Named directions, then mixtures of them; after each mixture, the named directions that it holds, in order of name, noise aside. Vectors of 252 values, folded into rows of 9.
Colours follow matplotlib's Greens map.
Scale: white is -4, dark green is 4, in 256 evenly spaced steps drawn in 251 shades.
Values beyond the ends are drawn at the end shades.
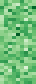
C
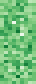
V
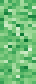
C, V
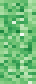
V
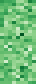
C, V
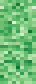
C, V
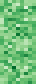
C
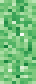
C, V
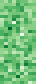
V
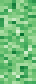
C, V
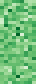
C, V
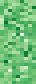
C, V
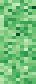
C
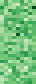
C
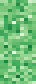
V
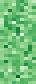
C, V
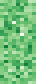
V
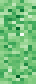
C, V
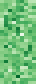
C, V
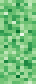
V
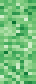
C, V
